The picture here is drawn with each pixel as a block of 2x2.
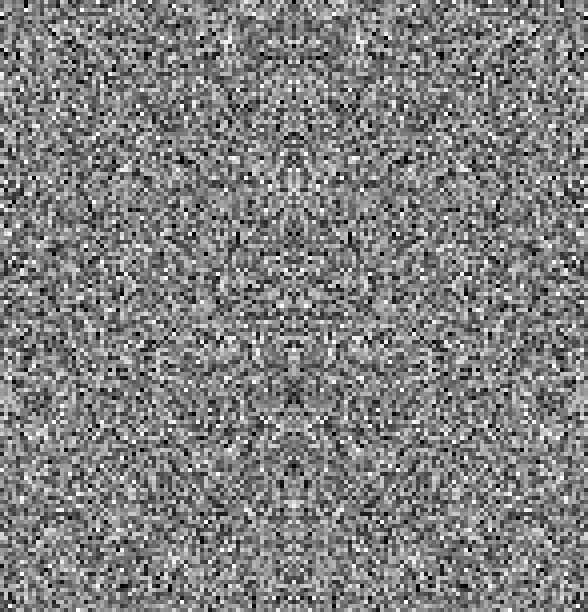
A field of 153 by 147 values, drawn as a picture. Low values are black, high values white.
Stripes: none. Seam: none. Slope: none. Grain: fine. Mirror symmetry: left to right. Histogram: bell-shaped.
